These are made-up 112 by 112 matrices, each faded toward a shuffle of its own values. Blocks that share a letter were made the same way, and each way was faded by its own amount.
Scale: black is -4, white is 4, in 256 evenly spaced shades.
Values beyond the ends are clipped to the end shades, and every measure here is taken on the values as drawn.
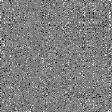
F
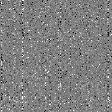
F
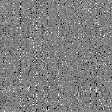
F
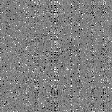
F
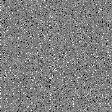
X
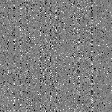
F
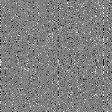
F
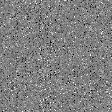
X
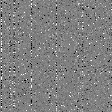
F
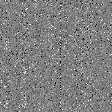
X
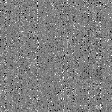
F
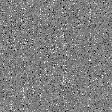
X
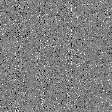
X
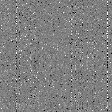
F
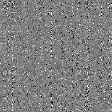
F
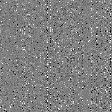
F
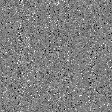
X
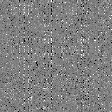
F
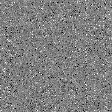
X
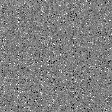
X
